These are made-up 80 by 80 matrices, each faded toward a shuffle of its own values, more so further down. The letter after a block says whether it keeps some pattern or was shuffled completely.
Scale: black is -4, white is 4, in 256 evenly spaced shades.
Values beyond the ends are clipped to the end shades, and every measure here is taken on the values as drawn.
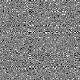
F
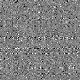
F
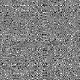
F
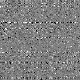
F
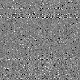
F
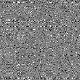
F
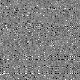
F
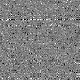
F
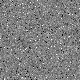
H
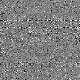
F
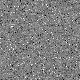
H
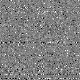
F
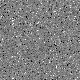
H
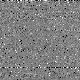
F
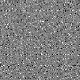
F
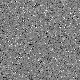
H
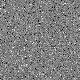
H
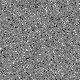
H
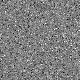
H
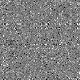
F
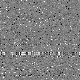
F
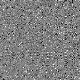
F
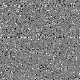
F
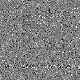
F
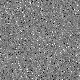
H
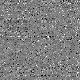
F
